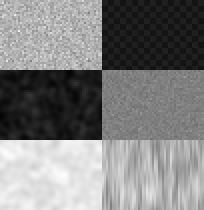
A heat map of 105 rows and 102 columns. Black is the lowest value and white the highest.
The table splits into 3 rows of 2 panels. Panel 1,1: high, fine-grained. Panel 1,2: very low, checkered, faint in contrast. Panel 2,1: very low, blotchy, faint in contrast. Panel 2,2: middling, fine-grained, faint in contrast. Panel 3,1: very high, blotchy, faint in contrast. Panel 3,2: high, streaked downward.
